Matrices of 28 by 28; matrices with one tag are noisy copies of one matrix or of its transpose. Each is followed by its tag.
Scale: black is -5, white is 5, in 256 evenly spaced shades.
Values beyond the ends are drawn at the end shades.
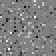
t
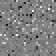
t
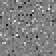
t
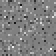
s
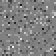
s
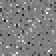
s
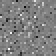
t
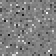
s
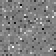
s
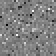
t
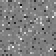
s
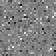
s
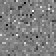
t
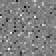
t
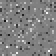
s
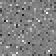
s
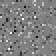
t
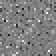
s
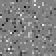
t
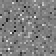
t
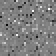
t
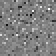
t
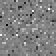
t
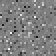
t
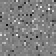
t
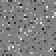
s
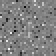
t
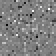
t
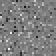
t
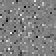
t
